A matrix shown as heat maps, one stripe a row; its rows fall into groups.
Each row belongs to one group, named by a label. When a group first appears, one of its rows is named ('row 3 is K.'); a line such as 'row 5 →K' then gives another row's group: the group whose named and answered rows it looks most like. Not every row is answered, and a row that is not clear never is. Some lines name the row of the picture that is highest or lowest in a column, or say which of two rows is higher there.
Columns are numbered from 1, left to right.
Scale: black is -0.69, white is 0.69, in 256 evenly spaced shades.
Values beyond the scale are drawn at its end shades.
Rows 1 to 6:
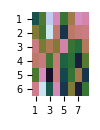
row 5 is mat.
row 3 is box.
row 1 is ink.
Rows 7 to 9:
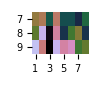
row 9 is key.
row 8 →mat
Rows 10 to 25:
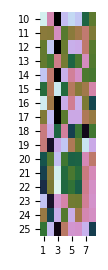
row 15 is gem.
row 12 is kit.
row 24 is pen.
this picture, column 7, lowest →18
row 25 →kit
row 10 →key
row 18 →mat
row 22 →gem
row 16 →key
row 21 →gem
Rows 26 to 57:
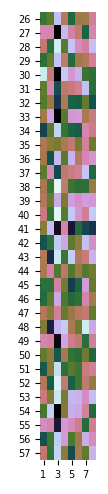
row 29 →ink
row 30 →key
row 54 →kit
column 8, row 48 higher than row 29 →Yes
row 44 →mat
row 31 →kit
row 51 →gem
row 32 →mat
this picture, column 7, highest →48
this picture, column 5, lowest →41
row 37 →kit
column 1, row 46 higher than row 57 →No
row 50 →mat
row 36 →pen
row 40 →pen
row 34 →gem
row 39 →pen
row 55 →key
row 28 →pen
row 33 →kit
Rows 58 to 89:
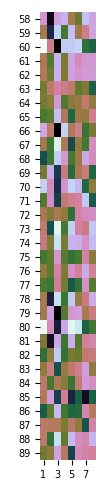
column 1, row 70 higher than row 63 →Yes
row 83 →kit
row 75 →gem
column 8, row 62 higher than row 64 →Yes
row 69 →mat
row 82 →gem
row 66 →key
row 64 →gem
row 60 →key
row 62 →pen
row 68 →ink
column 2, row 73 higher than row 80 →No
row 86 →gem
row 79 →kit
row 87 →box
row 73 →pen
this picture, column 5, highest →80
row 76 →pen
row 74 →pen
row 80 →key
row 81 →pen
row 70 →key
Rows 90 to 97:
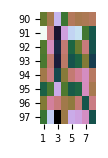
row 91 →key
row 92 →mat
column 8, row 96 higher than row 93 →Yes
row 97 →kit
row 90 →gem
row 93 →mat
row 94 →kit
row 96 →box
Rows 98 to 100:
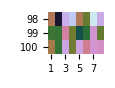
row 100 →pen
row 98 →ink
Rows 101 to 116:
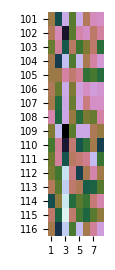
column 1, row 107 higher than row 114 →Yes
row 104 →pen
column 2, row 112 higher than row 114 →No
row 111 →kit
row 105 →box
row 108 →ink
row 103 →mat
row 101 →pen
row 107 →pen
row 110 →mat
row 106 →pen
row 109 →kit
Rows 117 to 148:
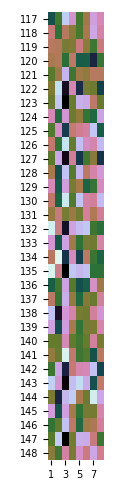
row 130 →pen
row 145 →ink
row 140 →gem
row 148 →pen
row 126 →pen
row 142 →kit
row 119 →box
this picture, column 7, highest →144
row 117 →ink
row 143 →key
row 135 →key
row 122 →mat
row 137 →ink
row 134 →mat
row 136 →gem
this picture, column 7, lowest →120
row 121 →gem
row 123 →kit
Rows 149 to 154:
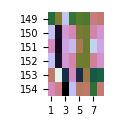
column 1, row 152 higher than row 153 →Yes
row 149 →gem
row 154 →key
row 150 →ink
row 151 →ink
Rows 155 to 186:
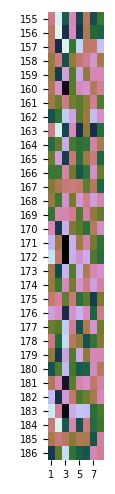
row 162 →ink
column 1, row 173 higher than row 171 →No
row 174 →pen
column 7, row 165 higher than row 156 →Yes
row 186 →gem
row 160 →kit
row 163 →mat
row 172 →key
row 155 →mat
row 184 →mat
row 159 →pen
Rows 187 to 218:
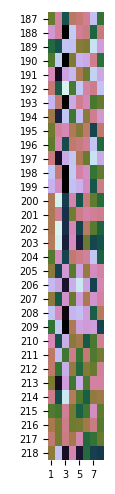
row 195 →box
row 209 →kit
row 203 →mat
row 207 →pen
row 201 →kit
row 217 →box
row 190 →kit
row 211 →mat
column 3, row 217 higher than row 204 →Yes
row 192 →pen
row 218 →mat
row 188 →key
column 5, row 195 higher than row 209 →No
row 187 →kit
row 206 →key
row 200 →mat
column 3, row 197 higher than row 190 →Yes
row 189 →ink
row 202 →mat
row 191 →ink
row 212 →ink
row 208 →key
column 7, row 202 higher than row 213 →No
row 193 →key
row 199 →key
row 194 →pen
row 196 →kit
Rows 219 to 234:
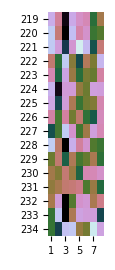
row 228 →key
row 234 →ink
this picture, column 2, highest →233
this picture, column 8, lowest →233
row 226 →box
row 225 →ink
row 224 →ink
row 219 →key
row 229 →mat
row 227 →ink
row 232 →kit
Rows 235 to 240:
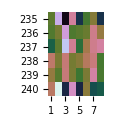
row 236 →gem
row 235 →mat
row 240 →mat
